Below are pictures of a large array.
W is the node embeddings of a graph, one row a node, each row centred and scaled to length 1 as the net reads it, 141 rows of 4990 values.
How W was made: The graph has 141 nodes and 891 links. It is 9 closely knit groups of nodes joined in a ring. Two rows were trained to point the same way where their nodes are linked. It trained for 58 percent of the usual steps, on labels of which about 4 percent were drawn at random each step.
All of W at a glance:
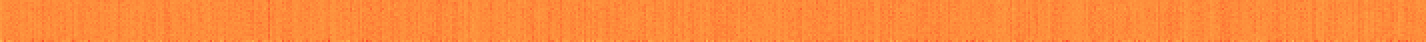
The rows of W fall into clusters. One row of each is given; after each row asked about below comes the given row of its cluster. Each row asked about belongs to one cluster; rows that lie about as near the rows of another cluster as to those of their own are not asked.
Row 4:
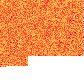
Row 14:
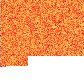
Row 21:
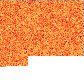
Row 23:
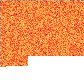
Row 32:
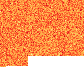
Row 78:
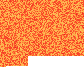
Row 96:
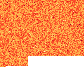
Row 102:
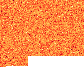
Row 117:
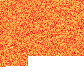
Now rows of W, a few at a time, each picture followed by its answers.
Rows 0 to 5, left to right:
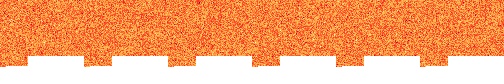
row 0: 14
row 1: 32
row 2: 21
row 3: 4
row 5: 117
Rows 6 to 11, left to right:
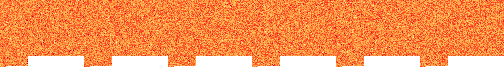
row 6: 96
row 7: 14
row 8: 4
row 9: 96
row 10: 78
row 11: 117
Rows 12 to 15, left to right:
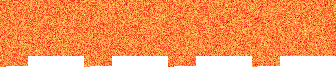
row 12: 23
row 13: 117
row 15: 96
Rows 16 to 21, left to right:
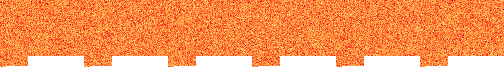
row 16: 32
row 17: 96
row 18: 117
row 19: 23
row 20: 78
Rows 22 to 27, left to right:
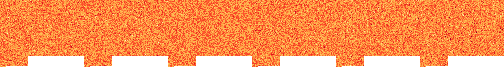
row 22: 32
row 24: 78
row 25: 102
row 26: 117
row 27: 117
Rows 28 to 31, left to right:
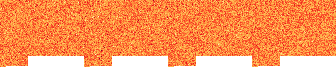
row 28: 117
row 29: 32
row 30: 32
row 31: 32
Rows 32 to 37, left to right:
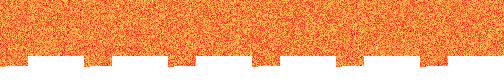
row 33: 117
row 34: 14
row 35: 78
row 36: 21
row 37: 14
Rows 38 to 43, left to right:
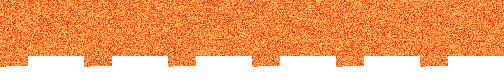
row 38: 21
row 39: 78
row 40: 32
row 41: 4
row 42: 4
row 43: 102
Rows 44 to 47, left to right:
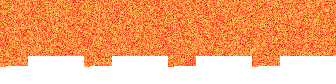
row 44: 96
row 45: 96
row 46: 14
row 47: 4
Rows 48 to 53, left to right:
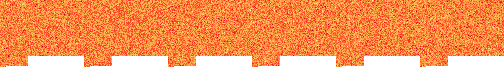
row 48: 4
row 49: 14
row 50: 102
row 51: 14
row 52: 78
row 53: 117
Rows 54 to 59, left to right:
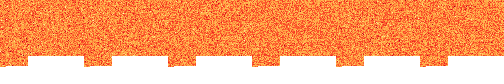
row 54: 96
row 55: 32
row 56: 102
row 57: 4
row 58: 32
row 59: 4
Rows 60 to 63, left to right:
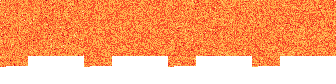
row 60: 21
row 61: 96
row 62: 4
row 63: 32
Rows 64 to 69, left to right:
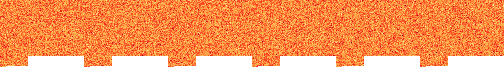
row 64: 32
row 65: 102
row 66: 102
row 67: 23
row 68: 96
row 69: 14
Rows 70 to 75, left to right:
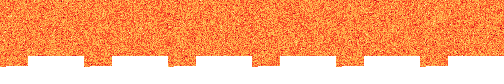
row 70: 4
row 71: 96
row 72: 96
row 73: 14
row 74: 96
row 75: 117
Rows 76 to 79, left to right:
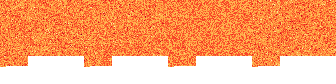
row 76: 32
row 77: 117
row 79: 21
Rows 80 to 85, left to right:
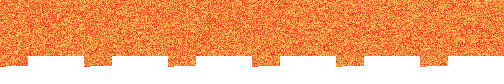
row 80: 14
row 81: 102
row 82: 21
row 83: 102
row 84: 117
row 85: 4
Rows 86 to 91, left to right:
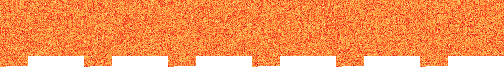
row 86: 32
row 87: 21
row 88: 14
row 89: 96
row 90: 102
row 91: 117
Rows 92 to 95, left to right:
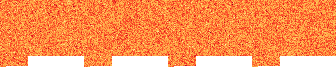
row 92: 23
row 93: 21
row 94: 23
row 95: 32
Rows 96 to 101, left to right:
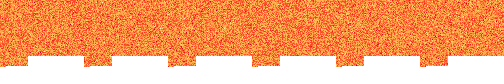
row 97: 102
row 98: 96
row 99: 4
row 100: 23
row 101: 14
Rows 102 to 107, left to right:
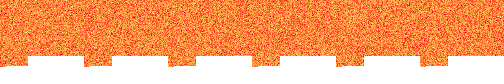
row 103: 102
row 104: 96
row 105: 21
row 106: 117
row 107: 96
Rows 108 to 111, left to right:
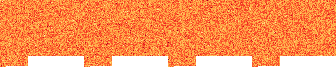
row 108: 117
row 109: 4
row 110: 96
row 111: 14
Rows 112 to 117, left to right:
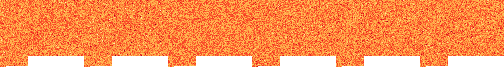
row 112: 21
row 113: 21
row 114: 78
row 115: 102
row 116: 117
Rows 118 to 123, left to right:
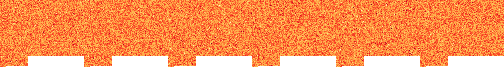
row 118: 102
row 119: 4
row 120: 78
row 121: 32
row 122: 96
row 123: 78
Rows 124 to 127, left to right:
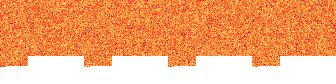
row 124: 14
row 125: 4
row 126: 21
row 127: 96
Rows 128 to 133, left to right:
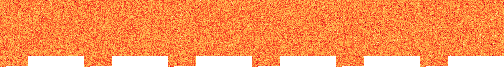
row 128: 21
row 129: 23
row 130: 14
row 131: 102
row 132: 4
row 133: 23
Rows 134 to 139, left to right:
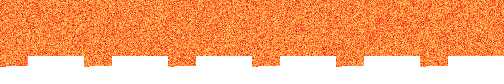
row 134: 14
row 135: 117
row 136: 23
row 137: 23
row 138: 21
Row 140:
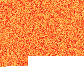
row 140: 117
